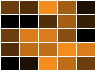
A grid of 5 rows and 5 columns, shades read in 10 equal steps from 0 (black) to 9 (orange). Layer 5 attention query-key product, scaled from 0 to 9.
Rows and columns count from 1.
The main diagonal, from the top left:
4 0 8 9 4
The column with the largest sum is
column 3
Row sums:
23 11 25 34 21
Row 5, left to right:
0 1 9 7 4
